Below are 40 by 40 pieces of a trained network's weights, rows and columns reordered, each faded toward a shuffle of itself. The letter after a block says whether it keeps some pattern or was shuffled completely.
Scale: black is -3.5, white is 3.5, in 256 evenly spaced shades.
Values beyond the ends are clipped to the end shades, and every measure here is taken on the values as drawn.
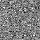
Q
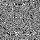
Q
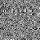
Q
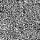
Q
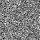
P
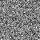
P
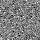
P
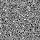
P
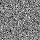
P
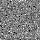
P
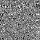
Q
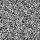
P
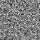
Q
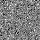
P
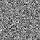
Q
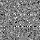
Q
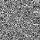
Q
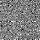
Q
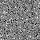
P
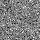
P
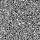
P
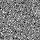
P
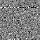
Q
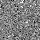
P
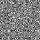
Q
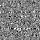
Q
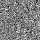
P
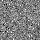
P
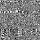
Q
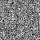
P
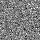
P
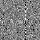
Q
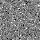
P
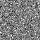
P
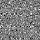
Q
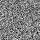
P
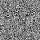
Q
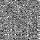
Q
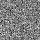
P
